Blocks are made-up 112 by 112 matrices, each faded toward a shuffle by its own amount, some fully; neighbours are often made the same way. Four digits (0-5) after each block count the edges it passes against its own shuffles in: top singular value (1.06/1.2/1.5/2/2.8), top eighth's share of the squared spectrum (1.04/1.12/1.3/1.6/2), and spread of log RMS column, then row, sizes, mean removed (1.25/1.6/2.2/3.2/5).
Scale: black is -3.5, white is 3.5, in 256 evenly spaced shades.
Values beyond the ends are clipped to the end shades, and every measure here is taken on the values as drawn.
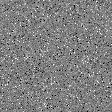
0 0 0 0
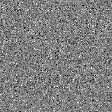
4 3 1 2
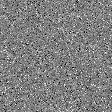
2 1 0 0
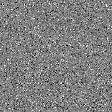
3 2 0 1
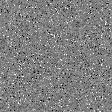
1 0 0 0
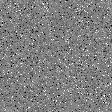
0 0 0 0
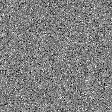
0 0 0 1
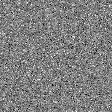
0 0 0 1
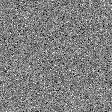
0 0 0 0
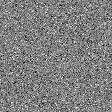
0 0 0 1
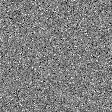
0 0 0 0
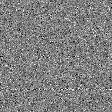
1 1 0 2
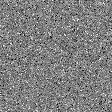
0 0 0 0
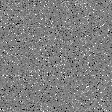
2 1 0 1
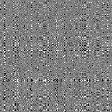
5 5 3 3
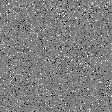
3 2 1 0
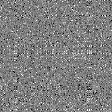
4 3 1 2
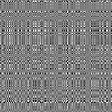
5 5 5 5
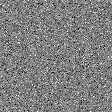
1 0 0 0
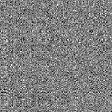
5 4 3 3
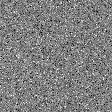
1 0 0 0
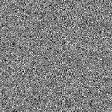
4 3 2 1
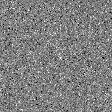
2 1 0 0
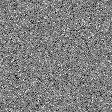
1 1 0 0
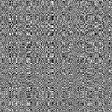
5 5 4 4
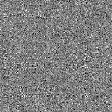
4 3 2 2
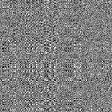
5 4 3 3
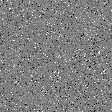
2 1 0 0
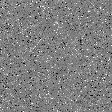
2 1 0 0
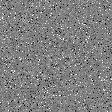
2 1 0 0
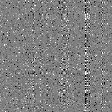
5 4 3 1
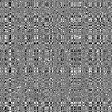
5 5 4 4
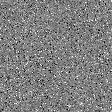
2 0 0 0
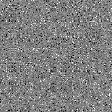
4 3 1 1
